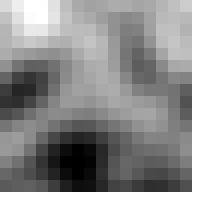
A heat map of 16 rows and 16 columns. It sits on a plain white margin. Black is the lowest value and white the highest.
Lone odd cells: none. Slope: up to the top. Odd rows or columns: none. Ninth with the lowest average: bottom middle. Histogram: bell-shaped. Ninth with the highest average: top left.
